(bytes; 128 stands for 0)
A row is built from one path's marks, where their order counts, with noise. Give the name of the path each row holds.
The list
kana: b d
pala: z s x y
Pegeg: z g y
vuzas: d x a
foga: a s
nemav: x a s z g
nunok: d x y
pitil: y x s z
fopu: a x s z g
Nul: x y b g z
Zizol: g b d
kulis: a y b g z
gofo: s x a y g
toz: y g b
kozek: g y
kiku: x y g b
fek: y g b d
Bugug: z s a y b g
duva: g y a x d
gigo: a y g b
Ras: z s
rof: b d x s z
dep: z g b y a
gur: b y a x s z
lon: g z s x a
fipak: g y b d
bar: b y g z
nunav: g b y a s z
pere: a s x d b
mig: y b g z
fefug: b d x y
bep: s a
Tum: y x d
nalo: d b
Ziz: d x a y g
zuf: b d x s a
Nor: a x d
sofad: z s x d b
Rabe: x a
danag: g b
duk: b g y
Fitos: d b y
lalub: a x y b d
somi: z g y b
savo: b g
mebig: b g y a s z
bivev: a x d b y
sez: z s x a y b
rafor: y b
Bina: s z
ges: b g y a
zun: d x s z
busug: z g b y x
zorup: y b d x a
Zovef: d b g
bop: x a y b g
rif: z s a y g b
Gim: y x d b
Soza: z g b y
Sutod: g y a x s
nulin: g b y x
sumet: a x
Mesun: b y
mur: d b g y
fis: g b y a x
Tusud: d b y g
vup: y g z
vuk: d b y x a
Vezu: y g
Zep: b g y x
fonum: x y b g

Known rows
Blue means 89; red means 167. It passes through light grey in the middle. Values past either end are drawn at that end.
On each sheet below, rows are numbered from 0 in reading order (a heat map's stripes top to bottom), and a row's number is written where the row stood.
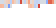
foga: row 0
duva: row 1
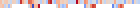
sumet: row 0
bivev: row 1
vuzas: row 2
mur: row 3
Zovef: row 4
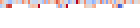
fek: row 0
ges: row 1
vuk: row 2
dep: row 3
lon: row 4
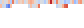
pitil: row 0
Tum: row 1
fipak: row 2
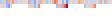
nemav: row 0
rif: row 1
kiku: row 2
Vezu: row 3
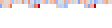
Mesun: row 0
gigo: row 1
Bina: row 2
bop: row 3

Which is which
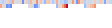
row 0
Ras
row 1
zun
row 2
toz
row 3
savo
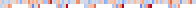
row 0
danag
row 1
pere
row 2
Ziz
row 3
bar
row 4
fonum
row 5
Tusud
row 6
nunok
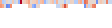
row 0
Sutod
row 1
sofad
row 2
Zizol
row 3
Fitos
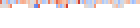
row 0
nulin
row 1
gur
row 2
fefug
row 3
Bugug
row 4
Pegeg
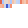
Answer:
sez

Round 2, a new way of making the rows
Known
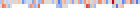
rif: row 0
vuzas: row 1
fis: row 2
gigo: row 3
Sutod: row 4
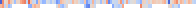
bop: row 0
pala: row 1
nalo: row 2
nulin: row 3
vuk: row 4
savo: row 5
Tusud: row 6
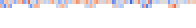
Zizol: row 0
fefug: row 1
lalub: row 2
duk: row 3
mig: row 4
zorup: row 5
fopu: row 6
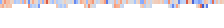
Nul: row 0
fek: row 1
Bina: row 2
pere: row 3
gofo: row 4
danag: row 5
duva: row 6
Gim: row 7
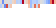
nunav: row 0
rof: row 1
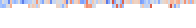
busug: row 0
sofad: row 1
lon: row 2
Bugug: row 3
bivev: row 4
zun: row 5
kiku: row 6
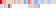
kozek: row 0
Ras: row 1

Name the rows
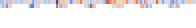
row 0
Pegeg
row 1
Zep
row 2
nemav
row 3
mebig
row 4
ges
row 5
toz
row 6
Nor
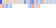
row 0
Zovef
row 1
sumet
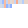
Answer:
rafor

